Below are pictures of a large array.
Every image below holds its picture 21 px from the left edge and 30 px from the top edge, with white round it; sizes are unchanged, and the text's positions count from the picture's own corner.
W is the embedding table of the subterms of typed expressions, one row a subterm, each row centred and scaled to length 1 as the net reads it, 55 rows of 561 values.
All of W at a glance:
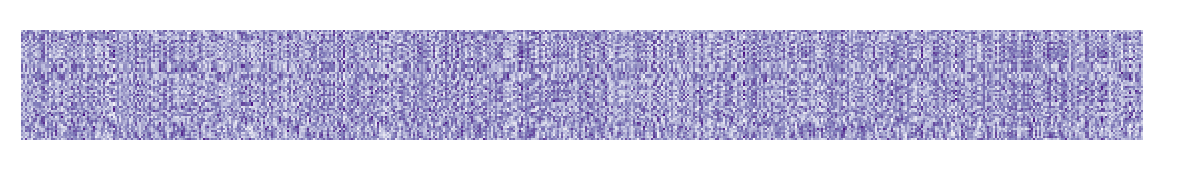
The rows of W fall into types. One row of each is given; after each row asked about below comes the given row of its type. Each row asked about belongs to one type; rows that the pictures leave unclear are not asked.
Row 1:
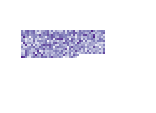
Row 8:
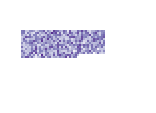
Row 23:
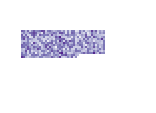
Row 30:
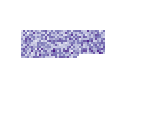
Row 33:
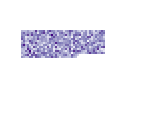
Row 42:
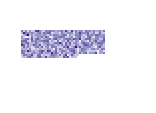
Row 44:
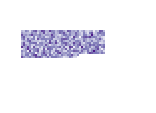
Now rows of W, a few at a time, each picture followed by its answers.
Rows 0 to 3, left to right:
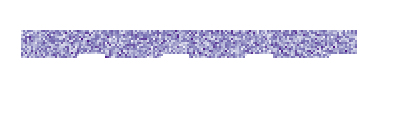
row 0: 30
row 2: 23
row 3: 23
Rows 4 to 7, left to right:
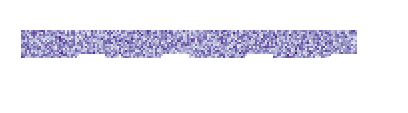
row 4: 23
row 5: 42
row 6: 33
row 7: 44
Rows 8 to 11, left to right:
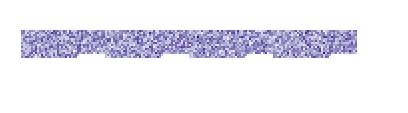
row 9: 33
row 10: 44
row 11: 8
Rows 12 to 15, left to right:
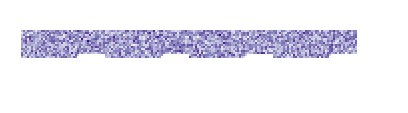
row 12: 30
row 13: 44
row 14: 33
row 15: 8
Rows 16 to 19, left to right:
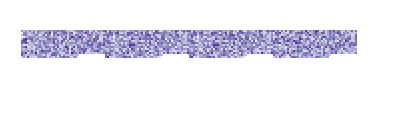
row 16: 42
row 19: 42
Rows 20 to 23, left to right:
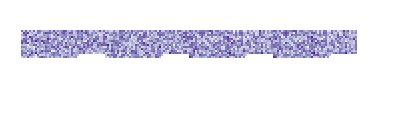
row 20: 42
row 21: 33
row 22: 23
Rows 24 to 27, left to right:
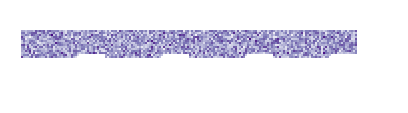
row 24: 33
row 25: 30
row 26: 30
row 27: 42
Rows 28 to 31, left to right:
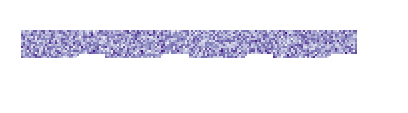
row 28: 44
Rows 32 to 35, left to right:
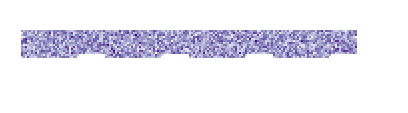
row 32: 42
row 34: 30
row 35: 30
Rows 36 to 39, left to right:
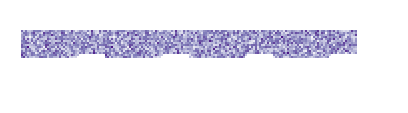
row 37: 42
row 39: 42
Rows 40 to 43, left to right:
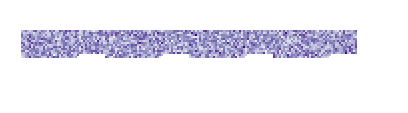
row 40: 44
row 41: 33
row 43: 30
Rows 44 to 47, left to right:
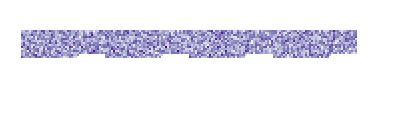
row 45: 23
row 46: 8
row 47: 8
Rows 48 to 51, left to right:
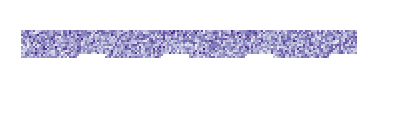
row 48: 1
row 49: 1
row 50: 1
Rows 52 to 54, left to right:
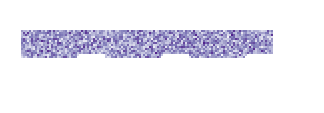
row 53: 33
